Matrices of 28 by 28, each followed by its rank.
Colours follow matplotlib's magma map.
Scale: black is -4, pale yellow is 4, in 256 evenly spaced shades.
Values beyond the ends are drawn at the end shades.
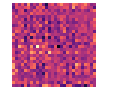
five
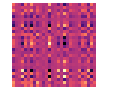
two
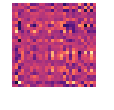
three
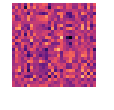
five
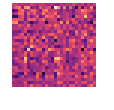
five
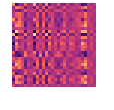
two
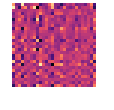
three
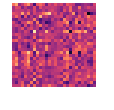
five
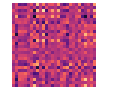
three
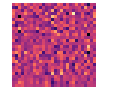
five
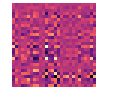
three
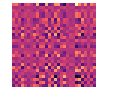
two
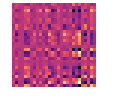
two
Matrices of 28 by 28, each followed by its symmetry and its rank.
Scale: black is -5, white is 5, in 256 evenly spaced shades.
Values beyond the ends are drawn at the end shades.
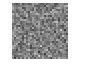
antisymmetric, full rank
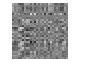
neither, rank three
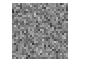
neither, full rank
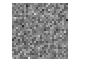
antisymmetric, full rank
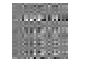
neither, rank two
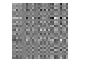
neither, rank two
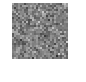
neither, full rank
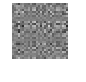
neither, rank three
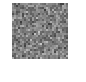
neither, full rank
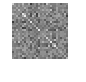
symmetric, rank five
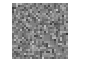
antisymmetric, full rank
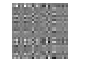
neither, rank two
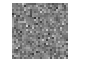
antisymmetric, full rank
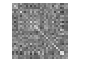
symmetric, rank five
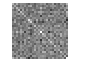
symmetric, rank five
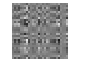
neither, rank two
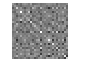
symmetric, rank five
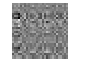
neither, rank three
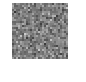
neither, full rank
